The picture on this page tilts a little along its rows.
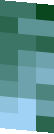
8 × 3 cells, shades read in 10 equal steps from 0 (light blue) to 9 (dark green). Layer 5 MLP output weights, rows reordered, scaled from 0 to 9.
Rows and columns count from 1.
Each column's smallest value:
0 0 2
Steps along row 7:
down up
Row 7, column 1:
1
